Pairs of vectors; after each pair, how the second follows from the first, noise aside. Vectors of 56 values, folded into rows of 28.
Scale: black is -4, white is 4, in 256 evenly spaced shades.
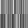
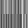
shuffled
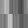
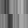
negated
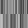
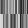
scaled up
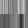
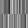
shuffled
